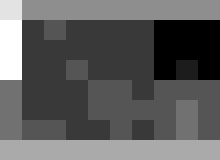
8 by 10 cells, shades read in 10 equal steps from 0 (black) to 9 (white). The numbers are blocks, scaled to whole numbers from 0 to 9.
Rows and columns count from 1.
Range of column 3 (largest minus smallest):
4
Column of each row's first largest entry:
1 1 1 1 1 1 1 1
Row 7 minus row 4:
-5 1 1 -1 0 1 0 3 3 3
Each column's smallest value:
4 2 2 2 2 2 2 0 0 0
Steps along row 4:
down same up down same same down up down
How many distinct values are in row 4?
5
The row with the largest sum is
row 8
